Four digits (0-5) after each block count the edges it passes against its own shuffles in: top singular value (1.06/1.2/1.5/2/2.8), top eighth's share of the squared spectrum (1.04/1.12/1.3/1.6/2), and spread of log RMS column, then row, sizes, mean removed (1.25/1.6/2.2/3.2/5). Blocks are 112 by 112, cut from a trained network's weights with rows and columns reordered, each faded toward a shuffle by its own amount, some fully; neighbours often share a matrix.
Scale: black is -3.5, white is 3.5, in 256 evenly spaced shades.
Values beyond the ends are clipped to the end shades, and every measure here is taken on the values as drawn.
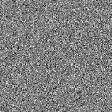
3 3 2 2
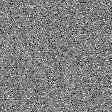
0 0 0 0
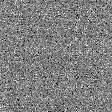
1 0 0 0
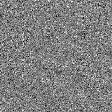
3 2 1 0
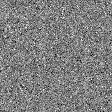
0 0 0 0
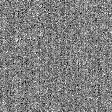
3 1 0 1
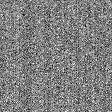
2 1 0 0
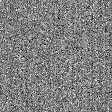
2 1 0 0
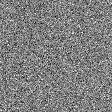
0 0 0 0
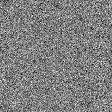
2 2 1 0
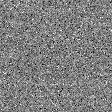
0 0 0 0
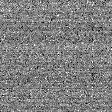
3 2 1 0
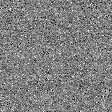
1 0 0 0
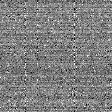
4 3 3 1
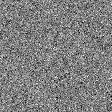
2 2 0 0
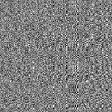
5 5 3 3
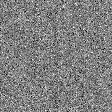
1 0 0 0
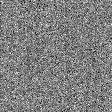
1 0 0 0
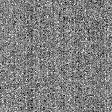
3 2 0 1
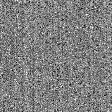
2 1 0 1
